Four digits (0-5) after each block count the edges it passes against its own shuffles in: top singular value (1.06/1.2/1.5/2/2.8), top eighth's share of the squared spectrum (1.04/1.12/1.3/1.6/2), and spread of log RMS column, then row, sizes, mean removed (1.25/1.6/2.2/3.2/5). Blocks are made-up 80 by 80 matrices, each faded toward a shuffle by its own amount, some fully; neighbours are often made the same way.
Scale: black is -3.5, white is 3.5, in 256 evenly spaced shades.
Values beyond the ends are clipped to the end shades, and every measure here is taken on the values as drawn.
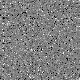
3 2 1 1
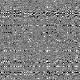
4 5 3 3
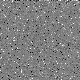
2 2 0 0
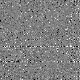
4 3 1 2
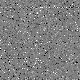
2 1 0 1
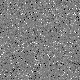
1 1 0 1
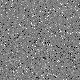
0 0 0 0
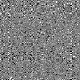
4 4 2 2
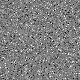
1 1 0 0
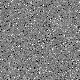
0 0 0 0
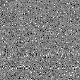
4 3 1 1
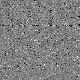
3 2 0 1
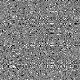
4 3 2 2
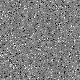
2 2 0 0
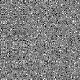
3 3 1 1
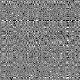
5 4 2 3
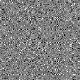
4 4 2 3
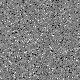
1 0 0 0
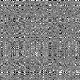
4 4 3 3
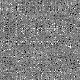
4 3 1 2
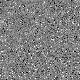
3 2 0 1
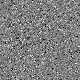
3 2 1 0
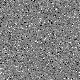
1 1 0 0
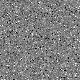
2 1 0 0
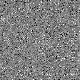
3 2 1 1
